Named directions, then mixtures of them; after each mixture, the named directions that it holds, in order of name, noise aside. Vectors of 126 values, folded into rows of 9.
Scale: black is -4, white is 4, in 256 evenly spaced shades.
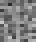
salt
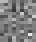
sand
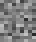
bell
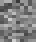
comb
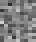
salt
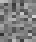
bell, comb, sand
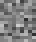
bell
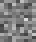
bell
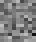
bell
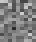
bell, sand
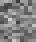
comb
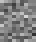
bell, comb, sand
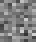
bell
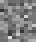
bell, comb, salt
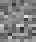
bell, comb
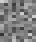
bell, comb, sand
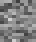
comb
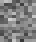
comb, sand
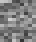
comb, sand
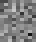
sand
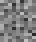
bell, sand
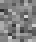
bell, comb, salt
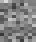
bell, comb, sand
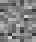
bell, comb, salt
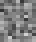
bell, salt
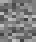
bell, comb, sand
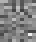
salt, sand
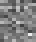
comb, salt, sand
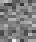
comb, salt, sand
